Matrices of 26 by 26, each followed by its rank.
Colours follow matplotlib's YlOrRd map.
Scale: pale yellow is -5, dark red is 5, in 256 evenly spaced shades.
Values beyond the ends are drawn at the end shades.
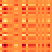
one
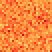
full rank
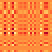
one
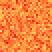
full rank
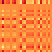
one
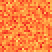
full rank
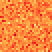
full rank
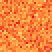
full rank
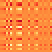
one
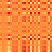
one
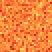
full rank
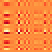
one
